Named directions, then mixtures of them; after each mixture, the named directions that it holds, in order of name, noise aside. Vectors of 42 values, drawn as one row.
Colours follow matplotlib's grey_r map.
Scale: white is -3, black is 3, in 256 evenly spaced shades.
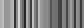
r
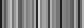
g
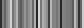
g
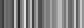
r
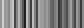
r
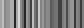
r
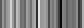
g, r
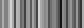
g, r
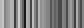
r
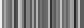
g, r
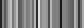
g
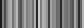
g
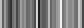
g, r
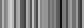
g, r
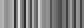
r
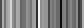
g, r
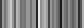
g, r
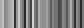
r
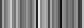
g, r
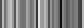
g, r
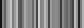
g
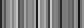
g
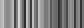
r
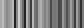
r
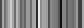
g, r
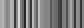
r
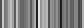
g, r
